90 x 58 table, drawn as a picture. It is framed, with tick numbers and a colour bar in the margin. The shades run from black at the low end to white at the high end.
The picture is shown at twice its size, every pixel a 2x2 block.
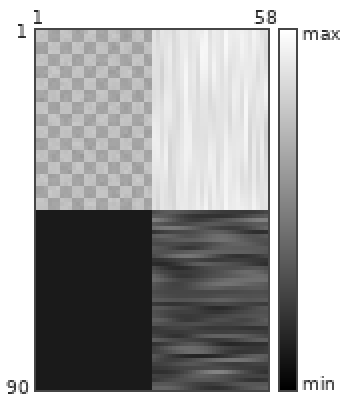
It is made of 2 by 2 panels. Panel 1,1: high, checkered. Panel 1,2: very high, streaked downward, faint in contrast. Panel 2,1: very low, flat. Panel 2,2: low, streaked across.
